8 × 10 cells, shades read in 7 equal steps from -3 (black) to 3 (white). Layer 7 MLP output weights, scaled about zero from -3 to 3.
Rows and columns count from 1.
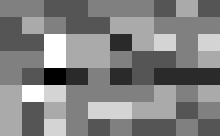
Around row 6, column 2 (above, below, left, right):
-1 -1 1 2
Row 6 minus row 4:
1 3 -1 -1 -1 0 1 2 0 0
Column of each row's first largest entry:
9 2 3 3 1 2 5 3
